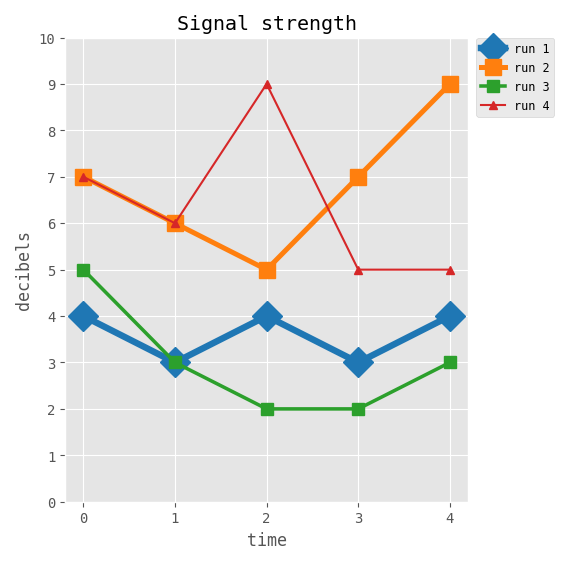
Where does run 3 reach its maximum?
0
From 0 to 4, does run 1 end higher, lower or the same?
the same
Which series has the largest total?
run 2
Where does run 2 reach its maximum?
4
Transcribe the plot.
Title: Signal strength
x-axis: time, ticks 0 1 2 3 4
y-axis: decibels, ticks 0 1 2 3 4 5 6 7 8 9 10
Legend: run 1, run 2, run 3, run 4
Values:
run 1: 4 3 4 3 4
run 2: 7 6 5 7 9
run 3: 5 3 2 2 3
run 4: 7 6 9 5 5
